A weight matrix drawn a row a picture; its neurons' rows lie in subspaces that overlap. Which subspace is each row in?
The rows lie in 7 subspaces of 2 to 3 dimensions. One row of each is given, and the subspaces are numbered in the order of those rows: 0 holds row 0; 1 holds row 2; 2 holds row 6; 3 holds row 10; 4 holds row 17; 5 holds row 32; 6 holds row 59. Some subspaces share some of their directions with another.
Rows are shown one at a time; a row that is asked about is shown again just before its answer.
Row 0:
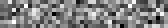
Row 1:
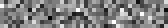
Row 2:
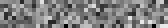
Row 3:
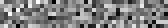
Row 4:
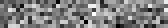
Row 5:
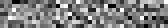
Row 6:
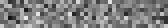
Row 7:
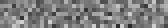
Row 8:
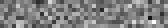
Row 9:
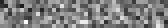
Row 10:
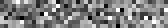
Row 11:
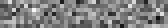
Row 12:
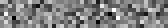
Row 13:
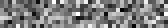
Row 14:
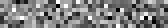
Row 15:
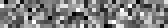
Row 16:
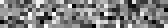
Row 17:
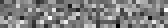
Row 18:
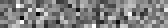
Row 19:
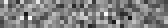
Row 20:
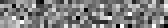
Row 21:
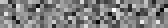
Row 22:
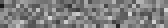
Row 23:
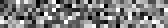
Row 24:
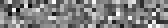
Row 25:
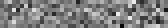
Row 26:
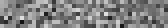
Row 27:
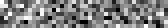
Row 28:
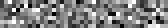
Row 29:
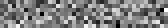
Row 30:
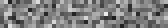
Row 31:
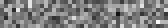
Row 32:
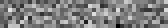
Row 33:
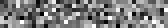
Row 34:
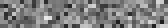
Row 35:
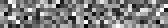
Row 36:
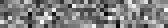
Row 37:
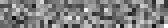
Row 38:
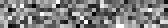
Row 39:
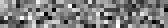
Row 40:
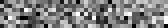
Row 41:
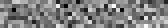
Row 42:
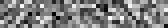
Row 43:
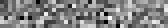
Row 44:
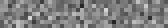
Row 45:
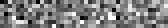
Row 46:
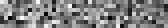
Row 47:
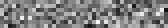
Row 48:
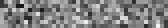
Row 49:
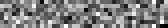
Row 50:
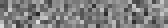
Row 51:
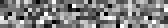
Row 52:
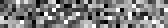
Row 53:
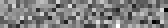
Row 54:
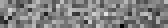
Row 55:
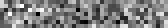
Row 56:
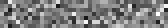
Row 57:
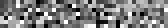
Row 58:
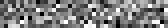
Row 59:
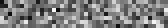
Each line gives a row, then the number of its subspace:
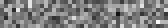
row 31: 0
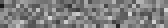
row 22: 4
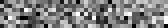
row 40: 2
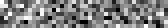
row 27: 6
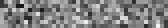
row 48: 6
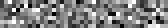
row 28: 0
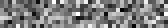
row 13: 0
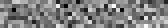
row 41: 3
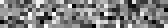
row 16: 1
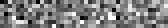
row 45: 5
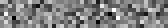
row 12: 5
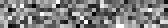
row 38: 5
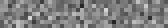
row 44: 4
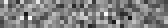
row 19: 4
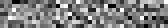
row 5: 3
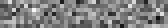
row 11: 0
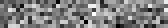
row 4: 5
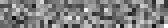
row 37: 1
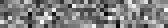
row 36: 1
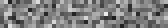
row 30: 2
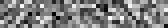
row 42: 1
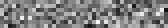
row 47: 2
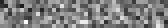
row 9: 6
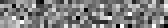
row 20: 1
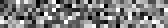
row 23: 3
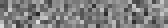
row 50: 4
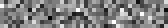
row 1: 4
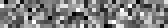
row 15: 4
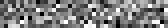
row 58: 5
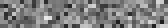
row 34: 1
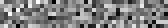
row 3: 0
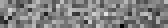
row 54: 5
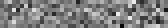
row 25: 0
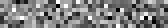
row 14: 3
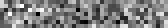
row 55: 6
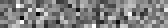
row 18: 6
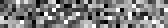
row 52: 3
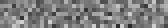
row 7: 1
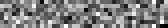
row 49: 1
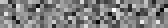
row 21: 5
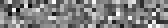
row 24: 0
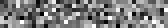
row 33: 3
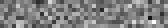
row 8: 4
